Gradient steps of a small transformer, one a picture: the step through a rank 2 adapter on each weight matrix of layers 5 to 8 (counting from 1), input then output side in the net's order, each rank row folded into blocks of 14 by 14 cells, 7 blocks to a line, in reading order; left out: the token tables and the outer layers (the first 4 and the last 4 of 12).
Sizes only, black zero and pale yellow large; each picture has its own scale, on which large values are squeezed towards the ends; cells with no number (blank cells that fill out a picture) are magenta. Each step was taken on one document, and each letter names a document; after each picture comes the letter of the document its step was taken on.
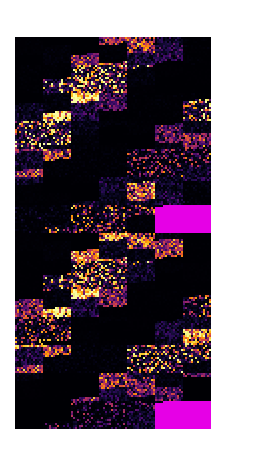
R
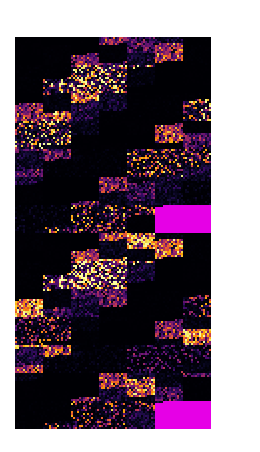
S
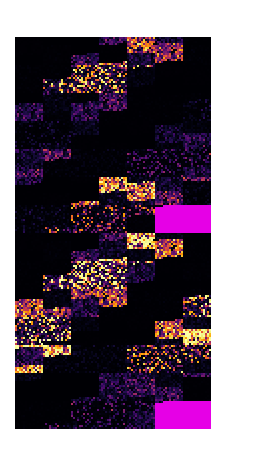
S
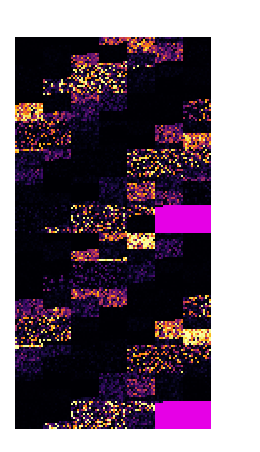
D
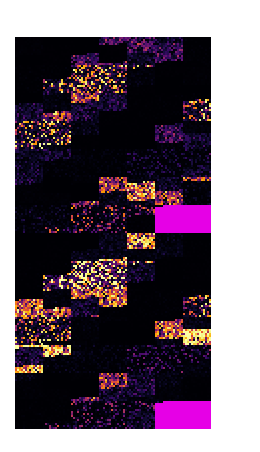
S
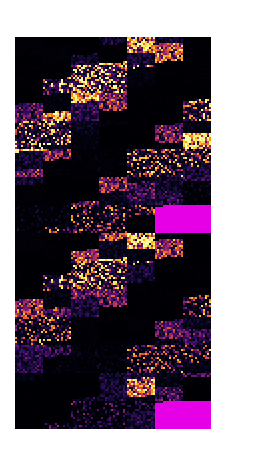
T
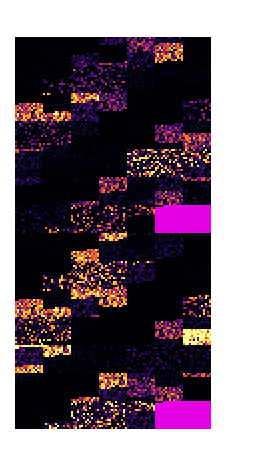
D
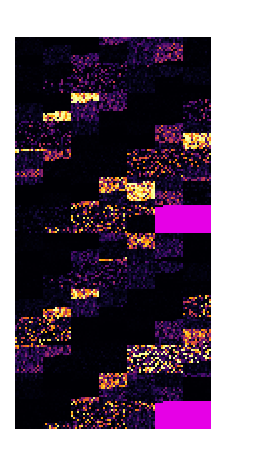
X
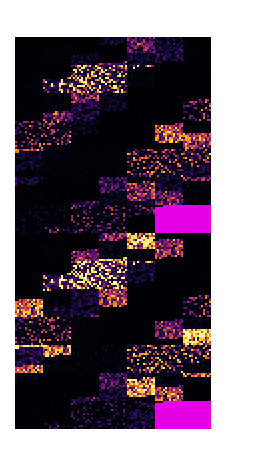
S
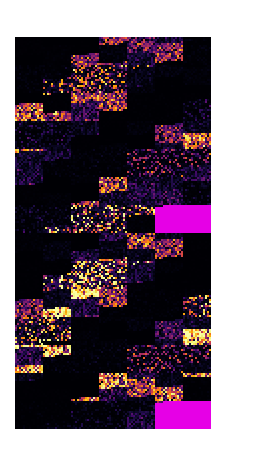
D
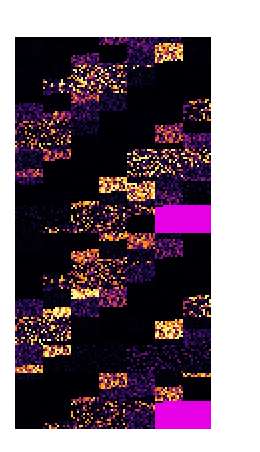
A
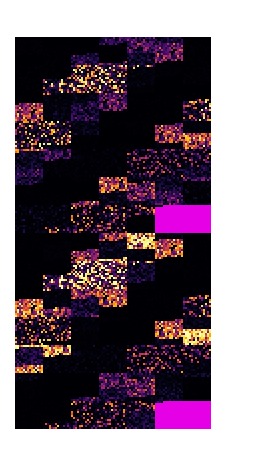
S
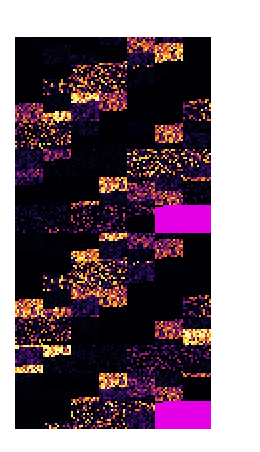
D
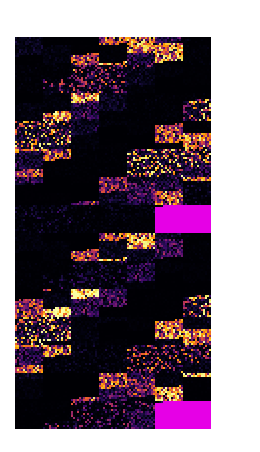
A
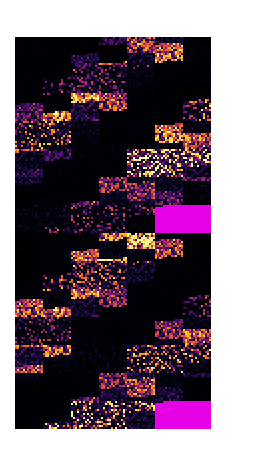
T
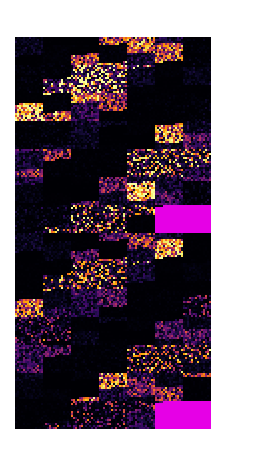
X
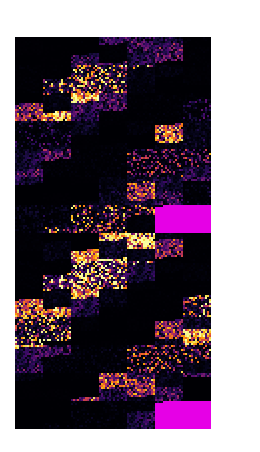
R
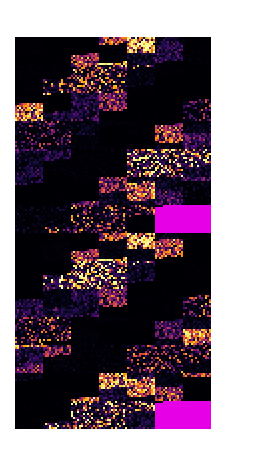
T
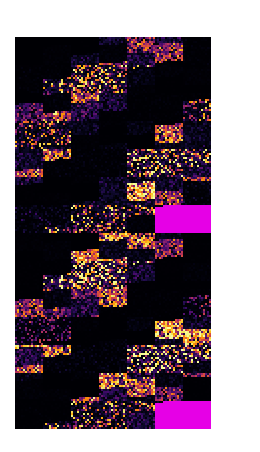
R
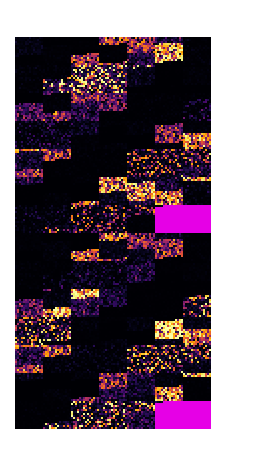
A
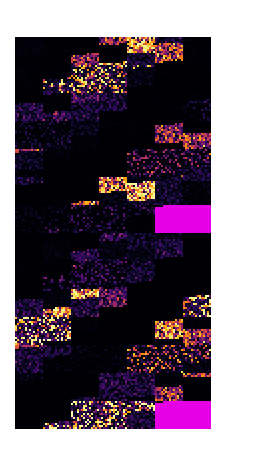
A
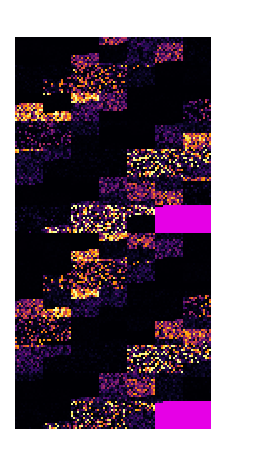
D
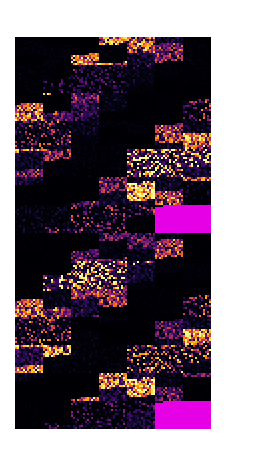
T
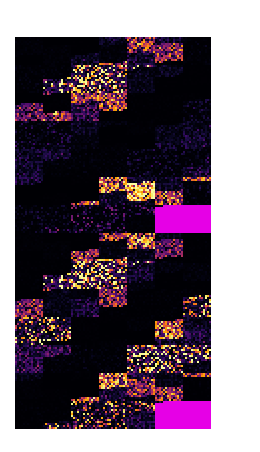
X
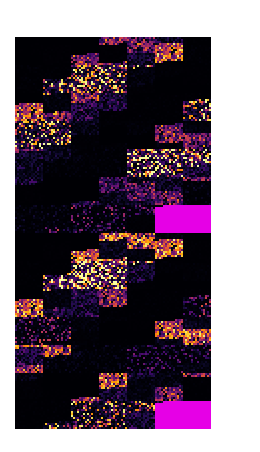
S
